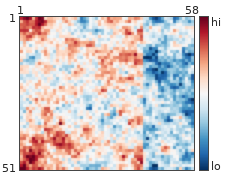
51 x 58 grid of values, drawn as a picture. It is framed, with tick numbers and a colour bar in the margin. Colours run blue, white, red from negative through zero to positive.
The texture is blotchy. The left part is higher, up to a seam about 70% of the way across. The middle right is the ninth with the lowest average. On average the colour sits 50% of the way up the scale. The bottom left is the ninth with the highest average.
